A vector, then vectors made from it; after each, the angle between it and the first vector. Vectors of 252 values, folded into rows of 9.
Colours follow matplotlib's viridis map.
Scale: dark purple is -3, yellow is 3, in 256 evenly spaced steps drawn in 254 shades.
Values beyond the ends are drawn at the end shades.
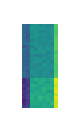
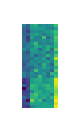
nearly parallel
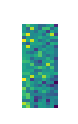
partly opposed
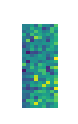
partly aligned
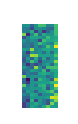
partly aligned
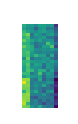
nearly opposite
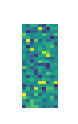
orthogonal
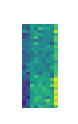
nearly parallel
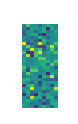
orthogonal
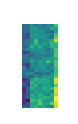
nearly parallel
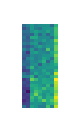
nearly parallel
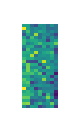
partly opposed
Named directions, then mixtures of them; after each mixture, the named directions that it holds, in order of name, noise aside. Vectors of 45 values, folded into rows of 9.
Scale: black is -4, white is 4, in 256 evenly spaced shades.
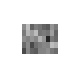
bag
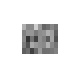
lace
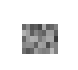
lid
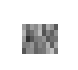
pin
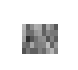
lace, pin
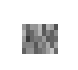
pin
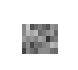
bag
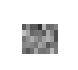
lid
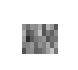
pin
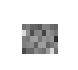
lid, pin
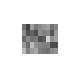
bag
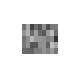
bag, lid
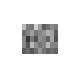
lace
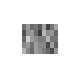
pin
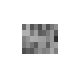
bag, lid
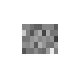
lid, pin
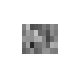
bag, lace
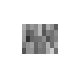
pin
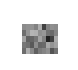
bag, lid
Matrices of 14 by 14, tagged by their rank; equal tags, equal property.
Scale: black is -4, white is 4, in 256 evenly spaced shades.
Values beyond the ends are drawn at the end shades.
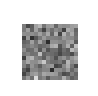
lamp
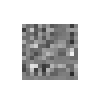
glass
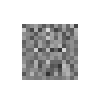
glass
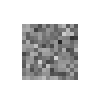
lamp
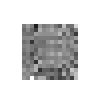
glass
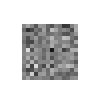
glass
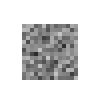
lamp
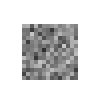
lamp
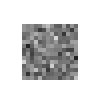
lamp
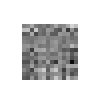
glass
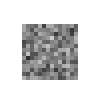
lamp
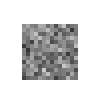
lamp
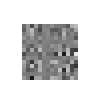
glass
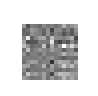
glass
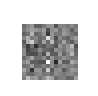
glass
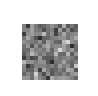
lamp
